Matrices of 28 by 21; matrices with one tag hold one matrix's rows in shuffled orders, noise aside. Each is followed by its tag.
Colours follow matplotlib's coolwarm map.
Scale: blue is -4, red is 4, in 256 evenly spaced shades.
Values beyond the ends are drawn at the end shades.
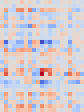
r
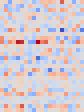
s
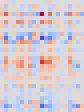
r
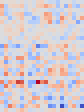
s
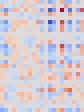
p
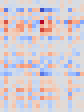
r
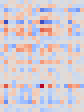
r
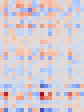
r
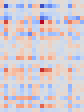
r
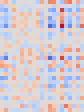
p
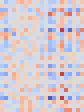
p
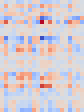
r
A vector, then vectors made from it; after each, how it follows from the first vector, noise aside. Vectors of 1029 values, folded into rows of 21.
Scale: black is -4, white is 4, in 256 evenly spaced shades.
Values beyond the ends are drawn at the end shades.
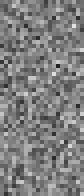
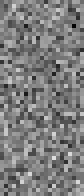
sign-scrambled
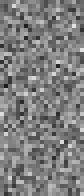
copied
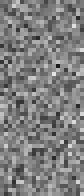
copied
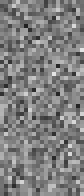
copied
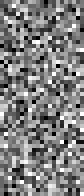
scaled up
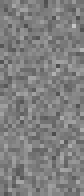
shrunk
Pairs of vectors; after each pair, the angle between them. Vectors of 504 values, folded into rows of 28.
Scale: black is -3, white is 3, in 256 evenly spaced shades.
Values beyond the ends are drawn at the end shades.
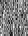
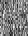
nearly parallel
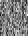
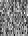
nearly parallel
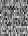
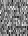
nearly opposite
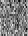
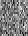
partly opposed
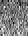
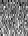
nearly parallel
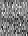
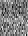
nearly opposite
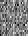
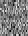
partly opposed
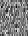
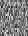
nearly parallel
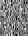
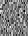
partly aligned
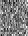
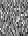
orthogonal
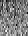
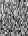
partly opposed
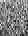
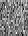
partly aligned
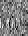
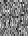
partly aligned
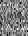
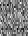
nearly opposite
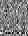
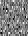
partly opposed
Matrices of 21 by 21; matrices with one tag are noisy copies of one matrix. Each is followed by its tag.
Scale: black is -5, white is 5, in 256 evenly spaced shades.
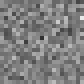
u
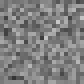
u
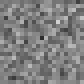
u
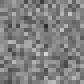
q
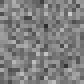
q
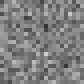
q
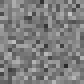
q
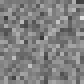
u
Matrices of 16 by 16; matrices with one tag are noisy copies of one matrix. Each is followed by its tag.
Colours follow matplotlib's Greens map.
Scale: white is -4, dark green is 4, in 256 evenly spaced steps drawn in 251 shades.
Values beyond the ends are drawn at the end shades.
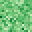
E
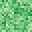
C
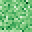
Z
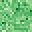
C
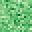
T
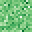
Z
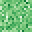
Z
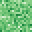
T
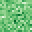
T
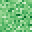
T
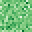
Z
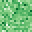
C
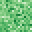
T
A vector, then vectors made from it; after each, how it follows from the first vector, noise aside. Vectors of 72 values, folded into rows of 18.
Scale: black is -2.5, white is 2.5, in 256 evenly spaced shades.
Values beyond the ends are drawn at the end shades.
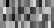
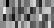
copied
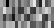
copied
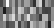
negated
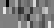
partly zeroed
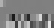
partly zeroed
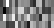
negated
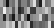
copied
